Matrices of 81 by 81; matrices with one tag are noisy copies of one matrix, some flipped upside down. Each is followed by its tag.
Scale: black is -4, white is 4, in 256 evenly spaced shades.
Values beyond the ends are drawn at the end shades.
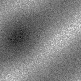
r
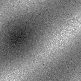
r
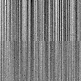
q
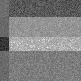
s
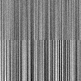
q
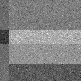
s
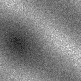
r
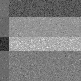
s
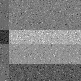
s
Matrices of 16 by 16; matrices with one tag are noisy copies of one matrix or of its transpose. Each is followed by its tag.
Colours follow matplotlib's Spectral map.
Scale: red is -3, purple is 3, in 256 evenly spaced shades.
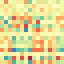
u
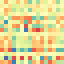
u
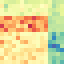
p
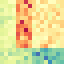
p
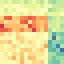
p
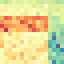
p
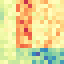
p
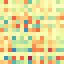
u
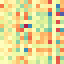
u
